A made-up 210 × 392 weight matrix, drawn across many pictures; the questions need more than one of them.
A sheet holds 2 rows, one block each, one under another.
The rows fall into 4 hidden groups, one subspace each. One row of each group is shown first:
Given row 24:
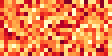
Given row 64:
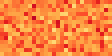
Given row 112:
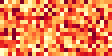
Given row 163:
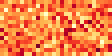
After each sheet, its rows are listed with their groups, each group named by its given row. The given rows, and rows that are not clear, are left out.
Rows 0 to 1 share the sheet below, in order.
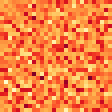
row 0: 64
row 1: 64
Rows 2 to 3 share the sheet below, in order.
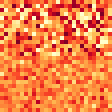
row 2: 163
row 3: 64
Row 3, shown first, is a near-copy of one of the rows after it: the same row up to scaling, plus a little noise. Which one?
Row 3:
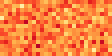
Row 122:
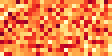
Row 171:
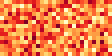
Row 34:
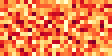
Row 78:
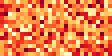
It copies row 171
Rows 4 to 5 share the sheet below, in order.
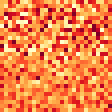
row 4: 24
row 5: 163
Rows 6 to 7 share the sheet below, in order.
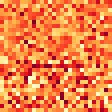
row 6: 112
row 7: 112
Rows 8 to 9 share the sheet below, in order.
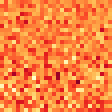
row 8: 24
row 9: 112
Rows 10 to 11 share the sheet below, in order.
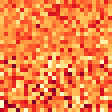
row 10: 163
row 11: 24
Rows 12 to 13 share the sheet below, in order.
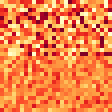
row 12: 163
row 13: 112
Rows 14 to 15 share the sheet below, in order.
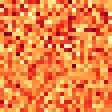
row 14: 24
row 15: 24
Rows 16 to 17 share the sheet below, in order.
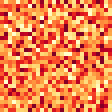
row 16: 64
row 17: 24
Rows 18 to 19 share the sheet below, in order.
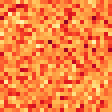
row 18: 64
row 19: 24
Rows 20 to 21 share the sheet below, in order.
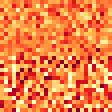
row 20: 163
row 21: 24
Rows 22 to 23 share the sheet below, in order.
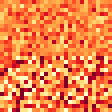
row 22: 64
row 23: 64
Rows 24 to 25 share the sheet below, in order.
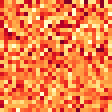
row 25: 24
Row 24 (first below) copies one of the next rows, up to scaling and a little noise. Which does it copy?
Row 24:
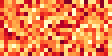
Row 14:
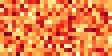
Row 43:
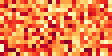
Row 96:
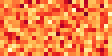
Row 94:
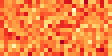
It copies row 94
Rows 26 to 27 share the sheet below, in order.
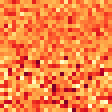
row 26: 24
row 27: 112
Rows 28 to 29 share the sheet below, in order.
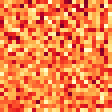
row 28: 24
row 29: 163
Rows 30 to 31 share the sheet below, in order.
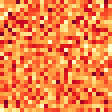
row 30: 64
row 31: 112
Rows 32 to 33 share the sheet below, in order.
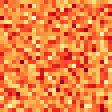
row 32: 64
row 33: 24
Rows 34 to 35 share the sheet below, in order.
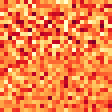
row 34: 64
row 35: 64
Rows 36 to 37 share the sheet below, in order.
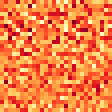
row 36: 64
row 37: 24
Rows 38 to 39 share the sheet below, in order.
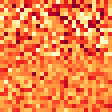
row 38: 163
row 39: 64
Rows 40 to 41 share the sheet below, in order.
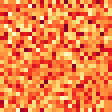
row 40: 64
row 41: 24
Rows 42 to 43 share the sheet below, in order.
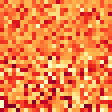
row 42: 163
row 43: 24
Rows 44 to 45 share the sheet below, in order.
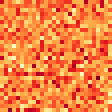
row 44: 24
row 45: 112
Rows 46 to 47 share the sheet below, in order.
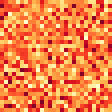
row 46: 64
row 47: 24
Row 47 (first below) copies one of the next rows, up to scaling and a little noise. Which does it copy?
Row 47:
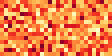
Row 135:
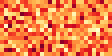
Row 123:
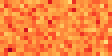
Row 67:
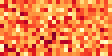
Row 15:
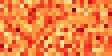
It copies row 135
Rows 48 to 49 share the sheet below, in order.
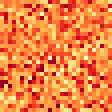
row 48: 112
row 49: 112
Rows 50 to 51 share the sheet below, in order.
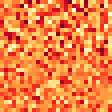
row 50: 24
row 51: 112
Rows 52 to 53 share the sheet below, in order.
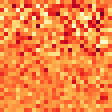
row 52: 163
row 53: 163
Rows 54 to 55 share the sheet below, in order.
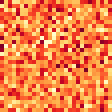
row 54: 24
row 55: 24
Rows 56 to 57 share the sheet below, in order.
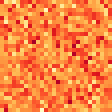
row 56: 112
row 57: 112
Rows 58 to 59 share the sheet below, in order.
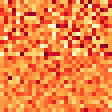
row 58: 112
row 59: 163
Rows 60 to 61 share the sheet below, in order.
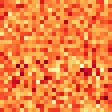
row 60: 64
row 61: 163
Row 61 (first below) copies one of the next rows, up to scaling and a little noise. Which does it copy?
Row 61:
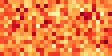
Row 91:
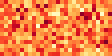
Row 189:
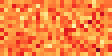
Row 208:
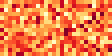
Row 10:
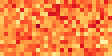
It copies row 91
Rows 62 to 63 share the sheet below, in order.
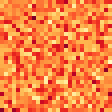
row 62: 64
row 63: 112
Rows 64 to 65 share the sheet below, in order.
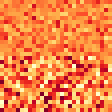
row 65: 24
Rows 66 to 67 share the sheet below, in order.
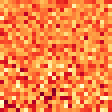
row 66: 64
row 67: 24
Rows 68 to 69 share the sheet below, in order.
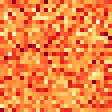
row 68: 112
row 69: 112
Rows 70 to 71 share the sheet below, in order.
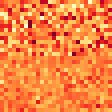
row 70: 112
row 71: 163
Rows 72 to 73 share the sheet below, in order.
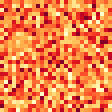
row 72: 163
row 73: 24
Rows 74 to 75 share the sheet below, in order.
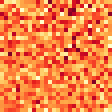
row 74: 112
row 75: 163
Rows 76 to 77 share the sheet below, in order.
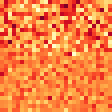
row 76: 112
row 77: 64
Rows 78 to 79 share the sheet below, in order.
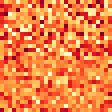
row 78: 64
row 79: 112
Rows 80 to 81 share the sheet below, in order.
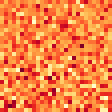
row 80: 112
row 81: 24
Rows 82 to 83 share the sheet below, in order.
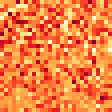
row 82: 64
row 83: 163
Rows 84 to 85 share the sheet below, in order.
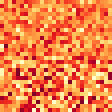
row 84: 24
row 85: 64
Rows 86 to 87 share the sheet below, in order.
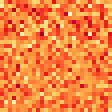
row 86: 112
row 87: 24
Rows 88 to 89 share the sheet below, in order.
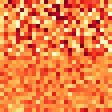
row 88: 163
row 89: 163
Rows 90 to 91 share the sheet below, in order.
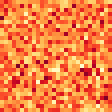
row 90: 64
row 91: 163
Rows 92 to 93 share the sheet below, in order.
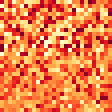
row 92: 24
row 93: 163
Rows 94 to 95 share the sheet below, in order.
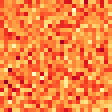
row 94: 24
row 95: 64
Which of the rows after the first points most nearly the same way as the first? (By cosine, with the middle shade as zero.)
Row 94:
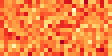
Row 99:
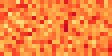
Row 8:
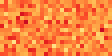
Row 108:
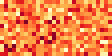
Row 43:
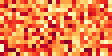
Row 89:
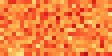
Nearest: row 8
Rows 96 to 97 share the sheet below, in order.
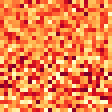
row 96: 24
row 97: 112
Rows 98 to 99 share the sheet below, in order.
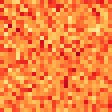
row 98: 24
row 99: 64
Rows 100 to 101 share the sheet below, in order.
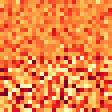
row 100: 112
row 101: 64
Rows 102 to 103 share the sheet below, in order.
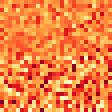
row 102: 163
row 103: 24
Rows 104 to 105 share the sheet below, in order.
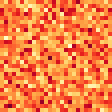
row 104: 112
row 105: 24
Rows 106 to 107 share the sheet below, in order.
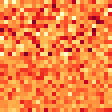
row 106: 112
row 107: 163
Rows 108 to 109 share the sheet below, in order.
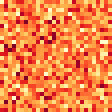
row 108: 24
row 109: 24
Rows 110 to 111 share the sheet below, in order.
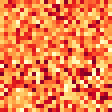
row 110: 163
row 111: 163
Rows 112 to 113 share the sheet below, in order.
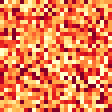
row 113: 163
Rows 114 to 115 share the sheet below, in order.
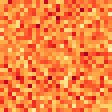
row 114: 163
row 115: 64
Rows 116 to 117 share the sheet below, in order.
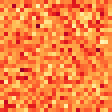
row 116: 163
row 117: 24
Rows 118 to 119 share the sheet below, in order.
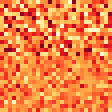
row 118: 24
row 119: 24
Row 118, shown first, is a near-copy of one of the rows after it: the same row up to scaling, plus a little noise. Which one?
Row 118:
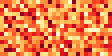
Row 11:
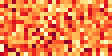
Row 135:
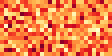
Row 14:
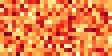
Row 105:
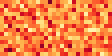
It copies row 105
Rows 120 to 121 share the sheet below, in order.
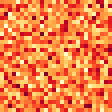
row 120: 64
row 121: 24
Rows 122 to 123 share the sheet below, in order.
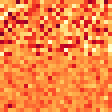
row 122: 64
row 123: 24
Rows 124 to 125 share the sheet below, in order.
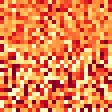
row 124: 24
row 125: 24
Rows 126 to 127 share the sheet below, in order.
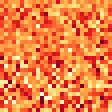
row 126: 163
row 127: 24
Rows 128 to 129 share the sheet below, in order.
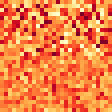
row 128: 163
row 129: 112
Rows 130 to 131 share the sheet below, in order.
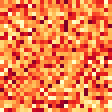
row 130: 64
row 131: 64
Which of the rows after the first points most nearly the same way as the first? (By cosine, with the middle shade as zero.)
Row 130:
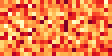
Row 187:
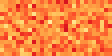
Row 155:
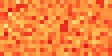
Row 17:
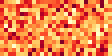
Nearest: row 187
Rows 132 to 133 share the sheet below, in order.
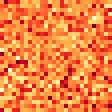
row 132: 112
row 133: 64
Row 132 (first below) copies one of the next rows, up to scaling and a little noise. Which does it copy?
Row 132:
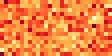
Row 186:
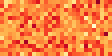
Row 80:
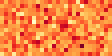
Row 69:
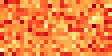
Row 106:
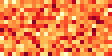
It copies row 69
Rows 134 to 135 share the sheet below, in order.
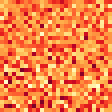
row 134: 64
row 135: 24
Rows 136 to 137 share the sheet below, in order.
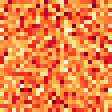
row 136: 163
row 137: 112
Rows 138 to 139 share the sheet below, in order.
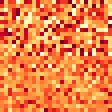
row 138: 24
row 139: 112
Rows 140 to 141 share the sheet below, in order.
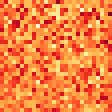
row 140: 163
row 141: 163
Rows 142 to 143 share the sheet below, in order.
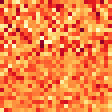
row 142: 24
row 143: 64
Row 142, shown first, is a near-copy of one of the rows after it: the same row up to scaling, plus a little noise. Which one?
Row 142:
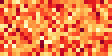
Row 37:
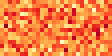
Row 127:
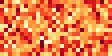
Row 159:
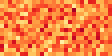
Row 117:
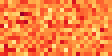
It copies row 127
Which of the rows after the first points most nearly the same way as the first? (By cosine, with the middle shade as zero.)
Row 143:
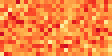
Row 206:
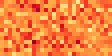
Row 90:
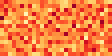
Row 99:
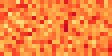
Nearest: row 206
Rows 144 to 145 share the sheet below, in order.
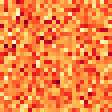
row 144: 24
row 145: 112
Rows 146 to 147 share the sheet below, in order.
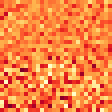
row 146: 64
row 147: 24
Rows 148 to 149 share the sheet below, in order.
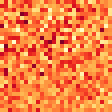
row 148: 24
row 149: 112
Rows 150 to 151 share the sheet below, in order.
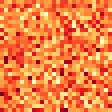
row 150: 163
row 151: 112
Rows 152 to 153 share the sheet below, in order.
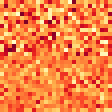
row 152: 24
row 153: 163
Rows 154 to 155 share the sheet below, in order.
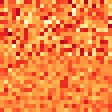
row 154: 24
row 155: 64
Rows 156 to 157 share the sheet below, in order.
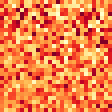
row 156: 163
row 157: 163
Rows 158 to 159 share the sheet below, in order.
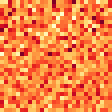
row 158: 112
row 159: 24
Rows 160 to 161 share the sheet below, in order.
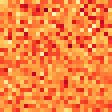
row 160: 112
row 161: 64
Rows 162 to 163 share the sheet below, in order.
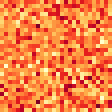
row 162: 163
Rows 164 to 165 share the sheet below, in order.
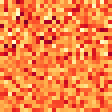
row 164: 24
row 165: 64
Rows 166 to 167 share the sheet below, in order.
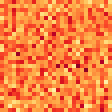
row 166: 24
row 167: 24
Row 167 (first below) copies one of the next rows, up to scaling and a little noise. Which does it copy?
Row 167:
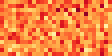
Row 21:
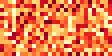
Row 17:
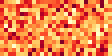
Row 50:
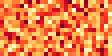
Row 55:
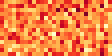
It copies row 55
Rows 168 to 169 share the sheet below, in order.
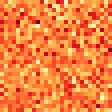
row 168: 163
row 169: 163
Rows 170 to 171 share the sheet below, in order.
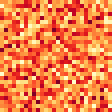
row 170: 112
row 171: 64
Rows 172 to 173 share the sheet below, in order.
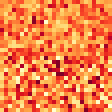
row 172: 112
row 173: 163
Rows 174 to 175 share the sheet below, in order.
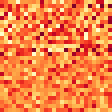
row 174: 64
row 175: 64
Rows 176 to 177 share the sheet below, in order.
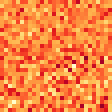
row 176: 112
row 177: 24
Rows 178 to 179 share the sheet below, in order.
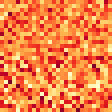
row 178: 64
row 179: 24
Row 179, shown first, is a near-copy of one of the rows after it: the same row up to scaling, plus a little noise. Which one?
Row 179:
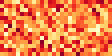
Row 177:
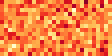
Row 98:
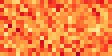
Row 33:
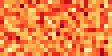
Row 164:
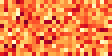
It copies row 98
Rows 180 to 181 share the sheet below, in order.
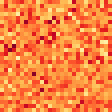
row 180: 24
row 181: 64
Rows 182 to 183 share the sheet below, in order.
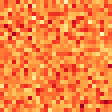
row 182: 64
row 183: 112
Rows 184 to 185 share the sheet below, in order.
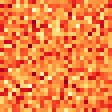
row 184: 112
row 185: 64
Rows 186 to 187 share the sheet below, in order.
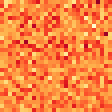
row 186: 112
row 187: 64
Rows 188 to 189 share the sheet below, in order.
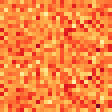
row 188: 163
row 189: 163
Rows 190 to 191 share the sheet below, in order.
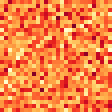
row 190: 163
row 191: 64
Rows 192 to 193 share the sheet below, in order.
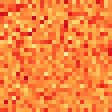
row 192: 64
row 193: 24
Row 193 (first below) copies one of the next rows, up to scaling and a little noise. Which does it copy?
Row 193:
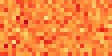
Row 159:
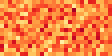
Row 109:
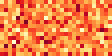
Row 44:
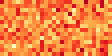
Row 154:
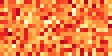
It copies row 109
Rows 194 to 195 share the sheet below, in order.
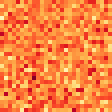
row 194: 64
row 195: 112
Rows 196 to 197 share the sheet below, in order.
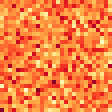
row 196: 163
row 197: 112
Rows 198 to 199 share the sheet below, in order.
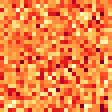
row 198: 163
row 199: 24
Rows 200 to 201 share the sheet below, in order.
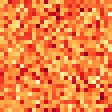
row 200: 163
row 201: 163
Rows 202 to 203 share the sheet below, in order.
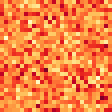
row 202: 112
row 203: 163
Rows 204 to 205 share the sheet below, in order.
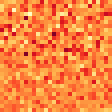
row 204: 112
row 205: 163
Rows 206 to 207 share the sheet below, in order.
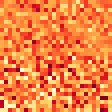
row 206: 112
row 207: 24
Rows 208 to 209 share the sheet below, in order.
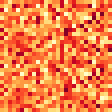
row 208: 163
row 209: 163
